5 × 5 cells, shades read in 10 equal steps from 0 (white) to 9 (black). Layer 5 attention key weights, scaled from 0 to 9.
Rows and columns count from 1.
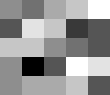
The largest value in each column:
6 9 6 7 6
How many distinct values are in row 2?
4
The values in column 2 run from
1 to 9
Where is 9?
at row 4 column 2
